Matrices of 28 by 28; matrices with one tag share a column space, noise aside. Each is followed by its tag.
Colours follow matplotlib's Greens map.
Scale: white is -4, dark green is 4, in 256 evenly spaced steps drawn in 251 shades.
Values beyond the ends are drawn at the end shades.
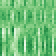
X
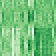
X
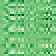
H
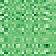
H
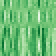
X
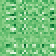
H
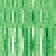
X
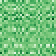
H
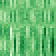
X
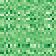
H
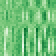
X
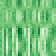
X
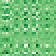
H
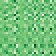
H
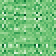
H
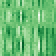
X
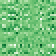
H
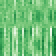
X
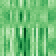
X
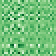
H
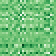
H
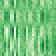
X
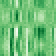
X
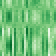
X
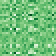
H
